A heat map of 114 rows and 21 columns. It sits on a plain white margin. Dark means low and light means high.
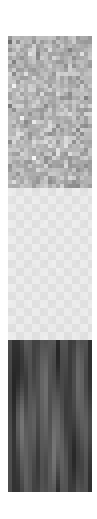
It is made of 3 by 1 panels. Panel 1,1: high, fine-grained. Panel 2,1: very high, checkered, faint in contrast. Panel 3,1: low, streaked downward.
